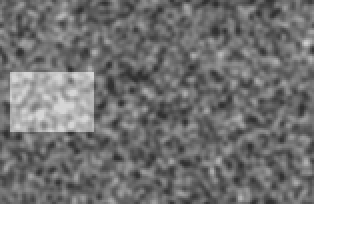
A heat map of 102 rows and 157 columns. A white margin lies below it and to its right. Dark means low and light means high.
Grain: blotchy. Ninth with the highest average: middle left. Stripes: none. Odd patch: higher, in the middle left.
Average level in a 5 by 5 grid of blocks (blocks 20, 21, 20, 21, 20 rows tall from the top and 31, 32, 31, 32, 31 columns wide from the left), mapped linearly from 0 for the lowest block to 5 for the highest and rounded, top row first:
10000 / 21011 / 53000 / 11000 / 01000
